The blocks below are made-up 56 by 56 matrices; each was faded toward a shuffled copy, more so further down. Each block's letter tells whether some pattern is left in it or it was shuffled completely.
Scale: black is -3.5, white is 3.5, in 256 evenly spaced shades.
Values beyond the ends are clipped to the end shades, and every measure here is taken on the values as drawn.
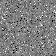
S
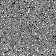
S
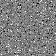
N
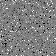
S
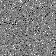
S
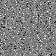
N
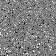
S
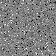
S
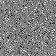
S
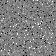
S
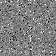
N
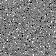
S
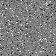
S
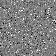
S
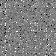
N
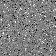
S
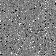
N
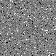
S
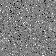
S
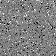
S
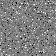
S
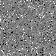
N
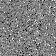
S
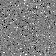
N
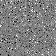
N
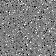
S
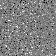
N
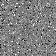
N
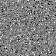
N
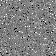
S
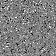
S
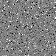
S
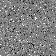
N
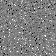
N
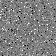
S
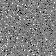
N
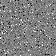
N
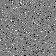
S
